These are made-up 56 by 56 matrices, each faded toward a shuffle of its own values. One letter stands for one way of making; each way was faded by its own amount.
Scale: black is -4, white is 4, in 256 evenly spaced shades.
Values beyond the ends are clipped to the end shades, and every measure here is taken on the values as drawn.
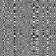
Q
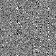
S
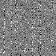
S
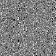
S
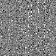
S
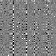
Q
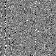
S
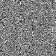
S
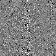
S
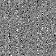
S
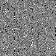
S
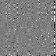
Q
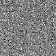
S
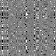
Q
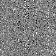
S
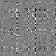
Q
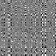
Q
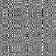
Q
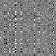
Q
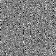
S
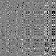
Q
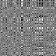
Q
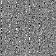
S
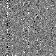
S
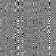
Q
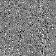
S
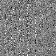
S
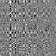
Q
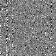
S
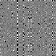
Q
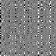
Q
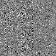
S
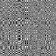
Q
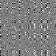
Q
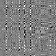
Q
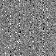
S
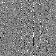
S
